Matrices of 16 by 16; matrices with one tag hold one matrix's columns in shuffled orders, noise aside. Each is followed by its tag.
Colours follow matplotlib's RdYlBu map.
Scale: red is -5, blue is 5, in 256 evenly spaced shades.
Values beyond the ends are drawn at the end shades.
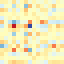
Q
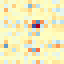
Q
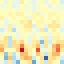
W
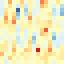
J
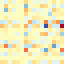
Q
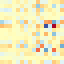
Q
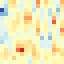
J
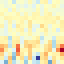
W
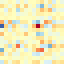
Q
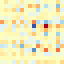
Q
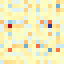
Q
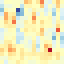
J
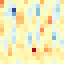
J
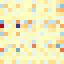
Q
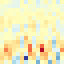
W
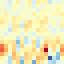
W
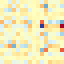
Q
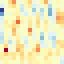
J
